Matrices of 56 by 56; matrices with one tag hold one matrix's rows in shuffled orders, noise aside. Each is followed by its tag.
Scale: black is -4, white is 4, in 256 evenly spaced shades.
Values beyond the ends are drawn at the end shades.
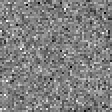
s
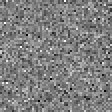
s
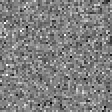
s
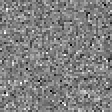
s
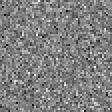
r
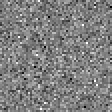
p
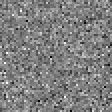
s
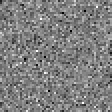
p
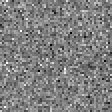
s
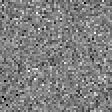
r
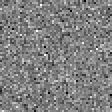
p
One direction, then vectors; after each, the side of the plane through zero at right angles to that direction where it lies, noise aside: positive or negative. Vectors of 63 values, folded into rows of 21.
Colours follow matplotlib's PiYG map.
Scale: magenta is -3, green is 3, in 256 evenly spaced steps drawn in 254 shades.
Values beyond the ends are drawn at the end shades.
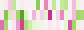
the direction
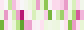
negative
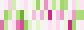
positive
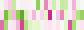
positive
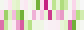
positive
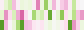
negative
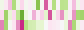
positive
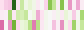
positive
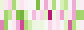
positive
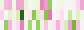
positive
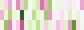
positive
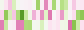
positive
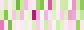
positive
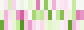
negative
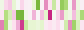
positive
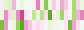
negative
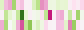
positive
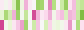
positive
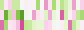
positive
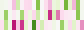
positive
